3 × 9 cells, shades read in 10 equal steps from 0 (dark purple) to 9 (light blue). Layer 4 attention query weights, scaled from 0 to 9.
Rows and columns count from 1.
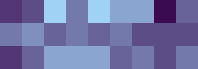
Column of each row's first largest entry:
3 2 3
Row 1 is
2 3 9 5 9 7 7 0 4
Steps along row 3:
up up same same down up down up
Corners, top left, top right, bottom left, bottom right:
2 4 2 5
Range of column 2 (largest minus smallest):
3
